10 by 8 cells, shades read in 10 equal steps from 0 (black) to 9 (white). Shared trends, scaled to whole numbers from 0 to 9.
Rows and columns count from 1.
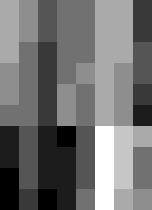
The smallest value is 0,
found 4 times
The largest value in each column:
6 5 3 5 5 9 7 6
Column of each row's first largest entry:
1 1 1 6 6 6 6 6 6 6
